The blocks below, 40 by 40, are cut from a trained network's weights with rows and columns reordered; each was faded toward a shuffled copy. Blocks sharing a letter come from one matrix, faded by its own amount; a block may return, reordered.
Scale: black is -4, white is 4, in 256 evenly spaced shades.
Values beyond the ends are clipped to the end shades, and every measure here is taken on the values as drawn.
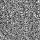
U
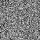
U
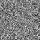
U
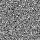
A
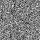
A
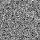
U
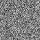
A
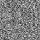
U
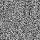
U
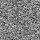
A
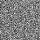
U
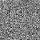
U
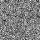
A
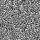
U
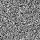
A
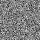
A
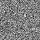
A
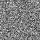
A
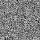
U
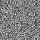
U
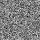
A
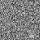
U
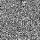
U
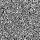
A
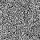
U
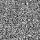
U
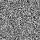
A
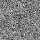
A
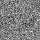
A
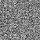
U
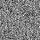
A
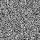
A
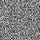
U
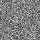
U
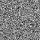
A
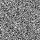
A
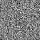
U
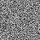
A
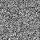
A
